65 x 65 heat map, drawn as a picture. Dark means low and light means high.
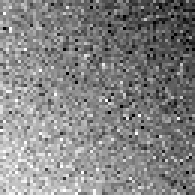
Ninth with the highest average: bottom left. Ninth with the lowest average: top right. Stripes: none. Slope: up to the bottom left. Odd rows or columns: none. Histogram: bell-shaped.
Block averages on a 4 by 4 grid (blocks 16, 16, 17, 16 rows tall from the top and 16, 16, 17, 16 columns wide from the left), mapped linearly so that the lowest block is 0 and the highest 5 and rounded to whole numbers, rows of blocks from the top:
3210 / 3221 / 4322 / 5432
